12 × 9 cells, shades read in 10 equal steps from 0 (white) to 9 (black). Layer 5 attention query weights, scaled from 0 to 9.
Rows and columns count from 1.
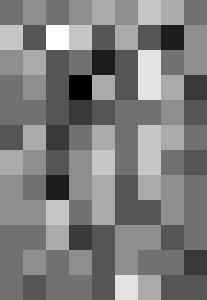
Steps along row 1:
down up down down up down up up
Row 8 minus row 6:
-2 2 1 -1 0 1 1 1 0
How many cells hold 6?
23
